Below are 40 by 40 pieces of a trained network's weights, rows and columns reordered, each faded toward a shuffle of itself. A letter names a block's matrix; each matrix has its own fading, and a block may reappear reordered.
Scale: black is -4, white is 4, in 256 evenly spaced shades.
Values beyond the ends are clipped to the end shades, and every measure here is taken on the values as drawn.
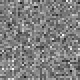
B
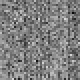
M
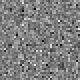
B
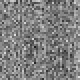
M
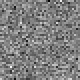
B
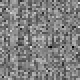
M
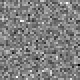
B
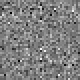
B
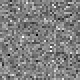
B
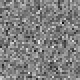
B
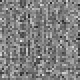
M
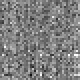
M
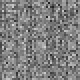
M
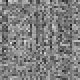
M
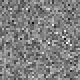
B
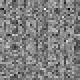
M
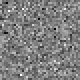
B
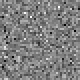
B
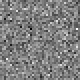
B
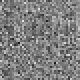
M
